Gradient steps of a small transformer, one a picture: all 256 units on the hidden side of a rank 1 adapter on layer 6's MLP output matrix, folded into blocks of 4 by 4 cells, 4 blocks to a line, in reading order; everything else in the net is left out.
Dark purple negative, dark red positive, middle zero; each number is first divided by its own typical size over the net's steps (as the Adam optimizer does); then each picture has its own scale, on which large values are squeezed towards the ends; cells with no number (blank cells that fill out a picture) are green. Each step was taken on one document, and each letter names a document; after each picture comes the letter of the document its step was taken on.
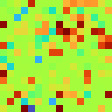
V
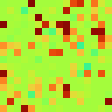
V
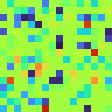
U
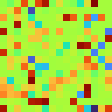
U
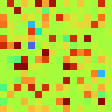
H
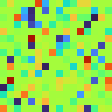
U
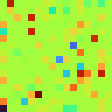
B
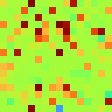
V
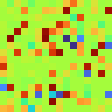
V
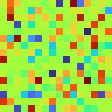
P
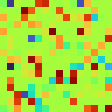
U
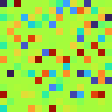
P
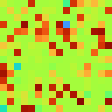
V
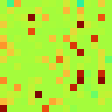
B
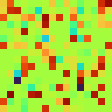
H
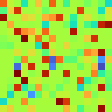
H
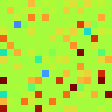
B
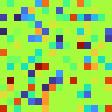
U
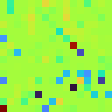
B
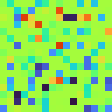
U
